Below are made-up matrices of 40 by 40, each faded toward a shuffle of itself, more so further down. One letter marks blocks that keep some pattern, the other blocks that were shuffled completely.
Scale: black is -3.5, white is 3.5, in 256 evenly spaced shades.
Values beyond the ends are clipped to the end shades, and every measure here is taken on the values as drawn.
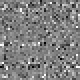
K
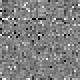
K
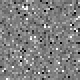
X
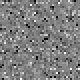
X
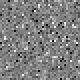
X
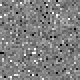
X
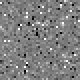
X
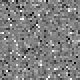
X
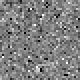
X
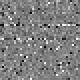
K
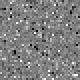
X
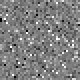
X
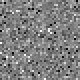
X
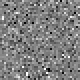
X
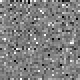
K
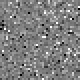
X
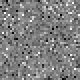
X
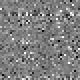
K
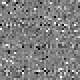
K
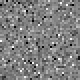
X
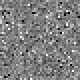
X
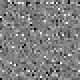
K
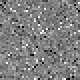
X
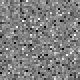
X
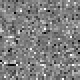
K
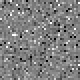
X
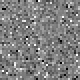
X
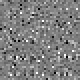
K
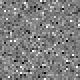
X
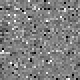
K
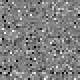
K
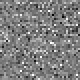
K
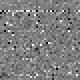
K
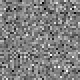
K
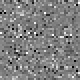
K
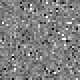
X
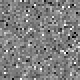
X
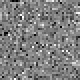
K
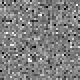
K
